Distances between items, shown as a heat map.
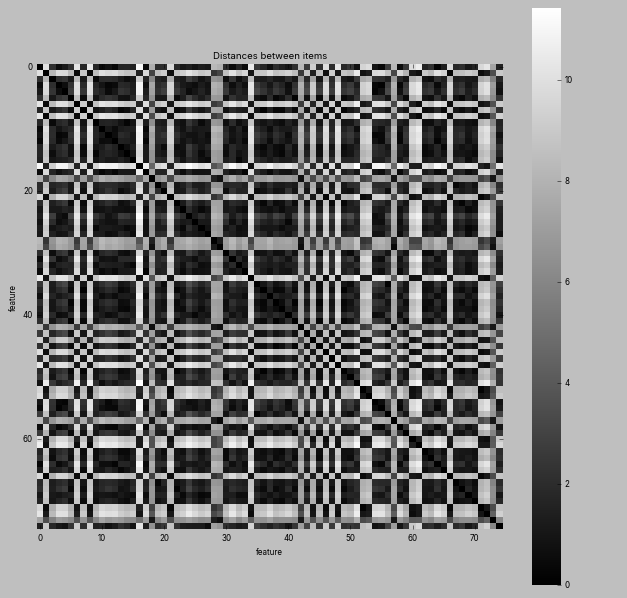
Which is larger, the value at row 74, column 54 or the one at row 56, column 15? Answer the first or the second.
the second
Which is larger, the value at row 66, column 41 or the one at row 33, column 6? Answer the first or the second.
the second
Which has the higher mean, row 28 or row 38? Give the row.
28
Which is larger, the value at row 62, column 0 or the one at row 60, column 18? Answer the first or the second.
the second
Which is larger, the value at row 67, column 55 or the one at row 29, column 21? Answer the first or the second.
the second
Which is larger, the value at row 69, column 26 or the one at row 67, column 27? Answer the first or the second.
the second
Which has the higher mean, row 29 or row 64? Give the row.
29
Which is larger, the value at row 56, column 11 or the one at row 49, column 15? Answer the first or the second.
the first
